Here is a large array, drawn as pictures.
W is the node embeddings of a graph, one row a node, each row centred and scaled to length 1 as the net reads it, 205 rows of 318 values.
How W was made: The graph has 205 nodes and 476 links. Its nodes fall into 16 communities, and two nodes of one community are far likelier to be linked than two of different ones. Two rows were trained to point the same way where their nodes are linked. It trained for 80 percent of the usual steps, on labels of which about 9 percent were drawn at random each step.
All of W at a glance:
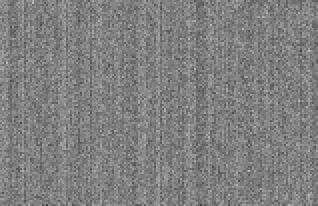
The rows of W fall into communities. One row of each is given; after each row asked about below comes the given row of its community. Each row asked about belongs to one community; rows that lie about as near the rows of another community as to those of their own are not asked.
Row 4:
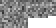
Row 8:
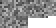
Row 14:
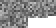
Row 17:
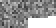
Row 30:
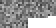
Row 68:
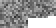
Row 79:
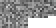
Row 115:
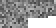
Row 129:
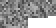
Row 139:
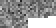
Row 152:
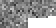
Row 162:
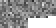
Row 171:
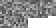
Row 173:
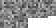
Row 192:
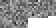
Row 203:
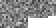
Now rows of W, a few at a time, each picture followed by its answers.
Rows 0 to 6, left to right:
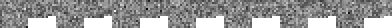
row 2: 79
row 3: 173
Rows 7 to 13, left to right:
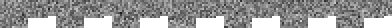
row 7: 129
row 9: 192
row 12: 152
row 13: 115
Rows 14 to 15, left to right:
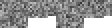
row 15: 203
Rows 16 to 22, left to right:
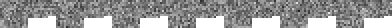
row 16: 68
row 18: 17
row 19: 79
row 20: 192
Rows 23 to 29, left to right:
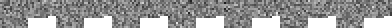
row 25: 139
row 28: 17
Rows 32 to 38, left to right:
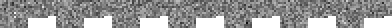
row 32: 203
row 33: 173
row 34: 79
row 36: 30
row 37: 79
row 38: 152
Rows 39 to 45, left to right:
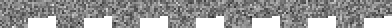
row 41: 4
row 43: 192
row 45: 17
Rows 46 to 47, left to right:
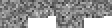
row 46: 4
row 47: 30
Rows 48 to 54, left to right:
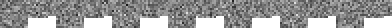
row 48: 152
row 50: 203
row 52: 139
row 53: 4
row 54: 171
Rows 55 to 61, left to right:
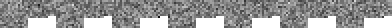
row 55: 68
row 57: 162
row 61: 173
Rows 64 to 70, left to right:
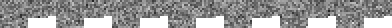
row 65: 129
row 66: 17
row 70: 139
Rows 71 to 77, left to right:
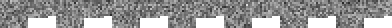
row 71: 4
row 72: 115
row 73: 173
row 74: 173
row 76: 139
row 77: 152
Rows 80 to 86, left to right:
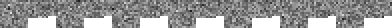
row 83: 192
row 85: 139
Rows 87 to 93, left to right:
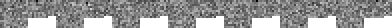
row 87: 152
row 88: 139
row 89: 115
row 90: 115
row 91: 17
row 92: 152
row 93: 173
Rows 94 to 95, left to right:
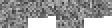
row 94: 14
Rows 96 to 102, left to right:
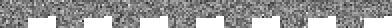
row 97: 30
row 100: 162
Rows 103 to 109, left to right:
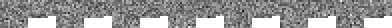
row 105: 192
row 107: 17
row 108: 30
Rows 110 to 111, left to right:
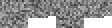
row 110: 192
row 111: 17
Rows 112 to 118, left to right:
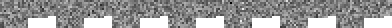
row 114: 4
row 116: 14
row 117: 17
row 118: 173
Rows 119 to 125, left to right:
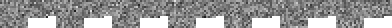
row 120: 173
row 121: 14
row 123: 115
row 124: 30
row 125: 115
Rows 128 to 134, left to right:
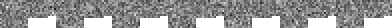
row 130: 171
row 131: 8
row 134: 115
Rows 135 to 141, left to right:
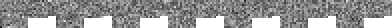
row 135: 171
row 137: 173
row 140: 79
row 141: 152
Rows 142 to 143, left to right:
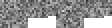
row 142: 4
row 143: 68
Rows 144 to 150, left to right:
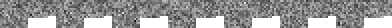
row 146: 152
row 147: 115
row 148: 115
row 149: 79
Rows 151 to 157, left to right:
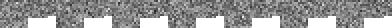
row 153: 162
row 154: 115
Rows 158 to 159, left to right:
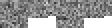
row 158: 4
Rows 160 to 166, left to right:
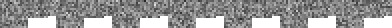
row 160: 30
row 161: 192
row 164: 4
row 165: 17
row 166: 30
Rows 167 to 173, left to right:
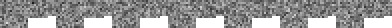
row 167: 79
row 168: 79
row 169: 68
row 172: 162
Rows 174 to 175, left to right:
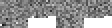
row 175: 139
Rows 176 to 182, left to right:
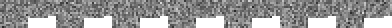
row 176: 79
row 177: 203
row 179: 17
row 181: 173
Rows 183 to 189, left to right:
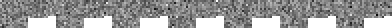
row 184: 30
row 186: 79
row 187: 4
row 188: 139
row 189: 8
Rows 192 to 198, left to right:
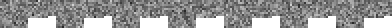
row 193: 139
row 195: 8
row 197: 162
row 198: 4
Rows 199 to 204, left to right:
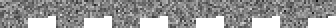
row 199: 8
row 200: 152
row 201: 152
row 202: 139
